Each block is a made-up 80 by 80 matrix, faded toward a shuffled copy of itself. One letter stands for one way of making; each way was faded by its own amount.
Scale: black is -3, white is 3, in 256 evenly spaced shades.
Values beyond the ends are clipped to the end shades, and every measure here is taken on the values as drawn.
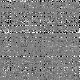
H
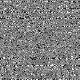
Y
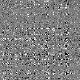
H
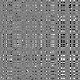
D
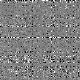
H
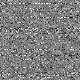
Y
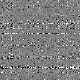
H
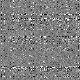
H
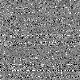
Y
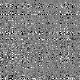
H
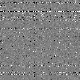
H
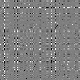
D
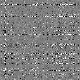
H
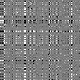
D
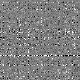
H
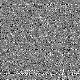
Y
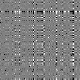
D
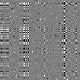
D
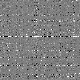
H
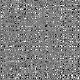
H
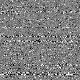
Y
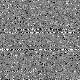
Y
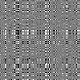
D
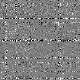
H
